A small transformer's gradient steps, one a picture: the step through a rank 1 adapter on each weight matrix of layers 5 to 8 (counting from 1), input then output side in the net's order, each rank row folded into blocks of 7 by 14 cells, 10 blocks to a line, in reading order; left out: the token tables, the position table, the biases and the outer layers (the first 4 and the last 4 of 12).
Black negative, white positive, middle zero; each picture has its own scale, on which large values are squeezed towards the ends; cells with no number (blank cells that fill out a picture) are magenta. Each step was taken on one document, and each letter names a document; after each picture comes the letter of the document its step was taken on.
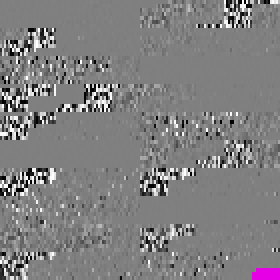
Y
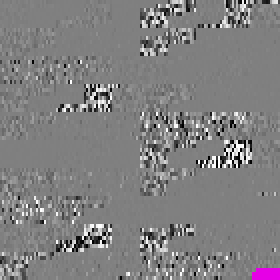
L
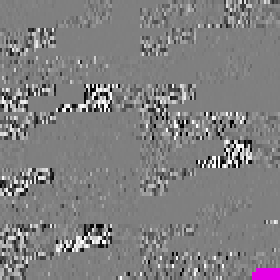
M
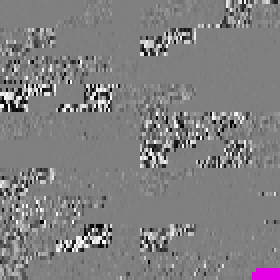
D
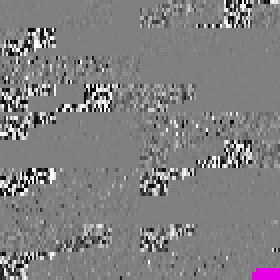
Y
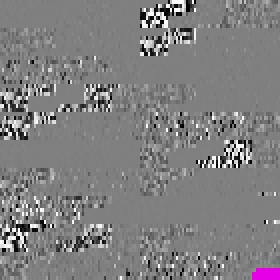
L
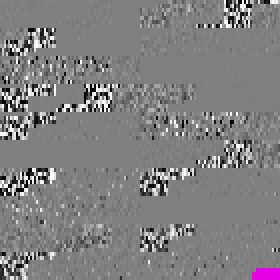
Y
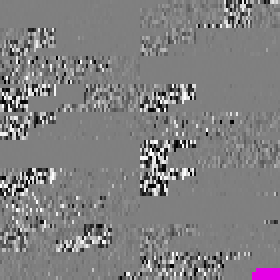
Y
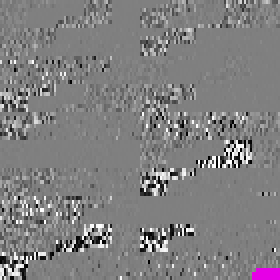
L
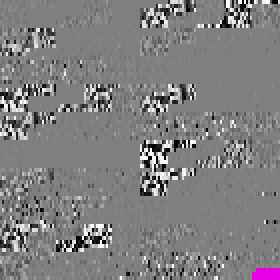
L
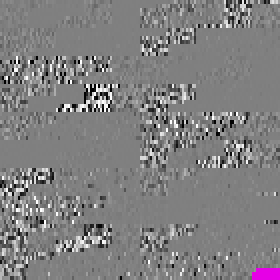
M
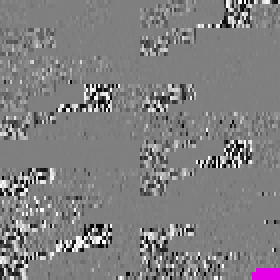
D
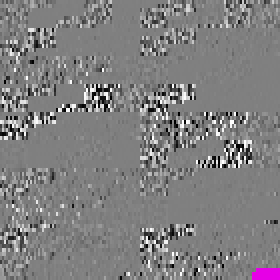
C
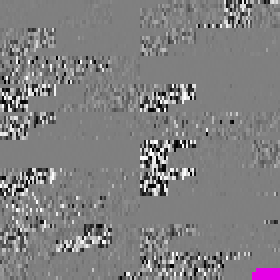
Y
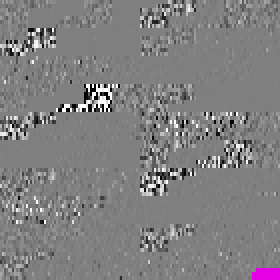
C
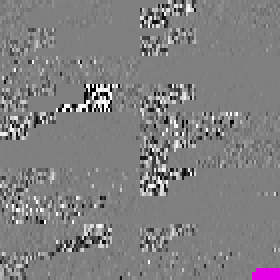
C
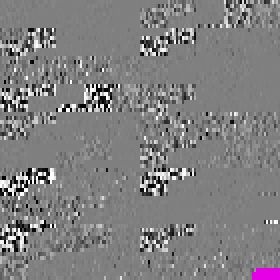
C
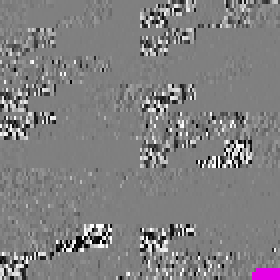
L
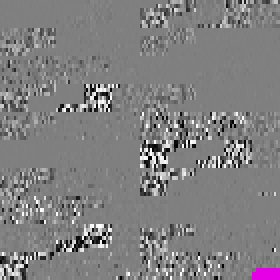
L
